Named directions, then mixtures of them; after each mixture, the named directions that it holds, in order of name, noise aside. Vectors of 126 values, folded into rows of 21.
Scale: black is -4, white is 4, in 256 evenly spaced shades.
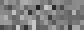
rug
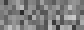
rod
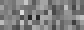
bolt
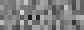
bolt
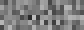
bolt, rod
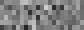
bolt, rug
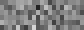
bolt, rod, rug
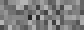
bolt, rod, rug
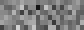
rod, rug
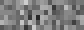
bolt, rug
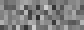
bolt, rod, rug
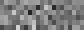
rug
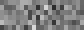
bolt, rod, rug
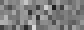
bolt, rug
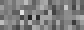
bolt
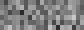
rod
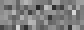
rug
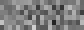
bolt, rod, rug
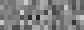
bolt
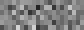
rod, rug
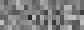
bolt, rod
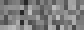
bolt, rod, rug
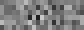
bolt, rod, rug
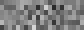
bolt, rod, rug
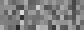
bolt, rod, rug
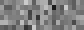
bolt, rug
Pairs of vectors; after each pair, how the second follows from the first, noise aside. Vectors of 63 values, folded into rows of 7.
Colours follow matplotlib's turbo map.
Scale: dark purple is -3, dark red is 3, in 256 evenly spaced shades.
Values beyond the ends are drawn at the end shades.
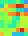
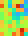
sign-scrambled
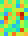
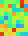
shuffled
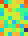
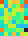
sign-scrambled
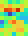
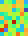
shuffled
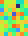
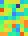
sign-scrambled
